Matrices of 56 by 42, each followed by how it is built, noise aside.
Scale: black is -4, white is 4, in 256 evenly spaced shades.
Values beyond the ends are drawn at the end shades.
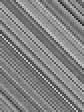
Toeplitz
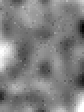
smooth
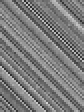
Toeplitz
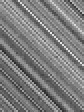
Toeplitz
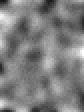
smooth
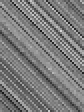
Toeplitz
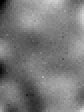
smooth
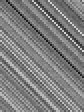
Toeplitz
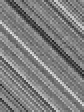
Toeplitz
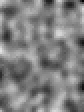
smooth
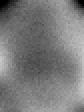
smooth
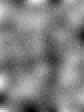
smooth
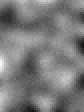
smooth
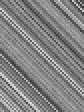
Toeplitz
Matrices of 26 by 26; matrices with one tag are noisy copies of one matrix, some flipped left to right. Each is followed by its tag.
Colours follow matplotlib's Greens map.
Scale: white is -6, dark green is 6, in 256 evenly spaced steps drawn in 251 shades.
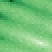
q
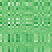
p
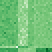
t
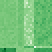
t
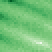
q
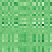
p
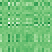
p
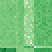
t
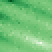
q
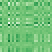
p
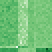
t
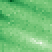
q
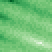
q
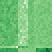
t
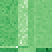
t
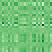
p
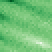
q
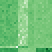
t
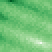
q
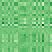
p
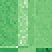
t
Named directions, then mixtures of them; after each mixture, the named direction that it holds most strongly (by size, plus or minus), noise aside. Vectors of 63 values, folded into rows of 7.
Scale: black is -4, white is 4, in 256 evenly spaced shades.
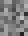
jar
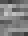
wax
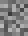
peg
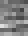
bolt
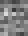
wax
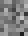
jar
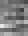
bolt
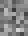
jar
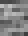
wax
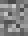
peg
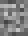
wax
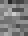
wax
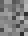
jar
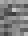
wax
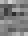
wax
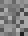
jar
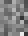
jar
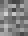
wax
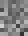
peg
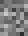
jar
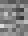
bolt
